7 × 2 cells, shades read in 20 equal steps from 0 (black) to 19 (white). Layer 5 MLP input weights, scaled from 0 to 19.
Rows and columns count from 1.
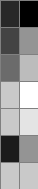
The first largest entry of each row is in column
1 2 2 2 2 2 1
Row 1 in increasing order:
0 3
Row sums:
3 16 22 34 32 13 30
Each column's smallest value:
2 0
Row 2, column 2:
11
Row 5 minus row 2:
10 6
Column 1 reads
3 5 8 15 15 2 15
